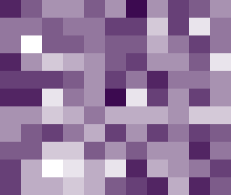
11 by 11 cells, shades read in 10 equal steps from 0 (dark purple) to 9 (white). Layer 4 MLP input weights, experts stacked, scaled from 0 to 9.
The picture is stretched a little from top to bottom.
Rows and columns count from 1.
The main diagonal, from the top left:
1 4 3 6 5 0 6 2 5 4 3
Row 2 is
4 4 3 4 4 2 2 7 2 8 4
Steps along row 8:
down down up up down up down up down up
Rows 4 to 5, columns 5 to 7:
5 3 2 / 5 2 4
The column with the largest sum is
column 3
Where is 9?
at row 3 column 2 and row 10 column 3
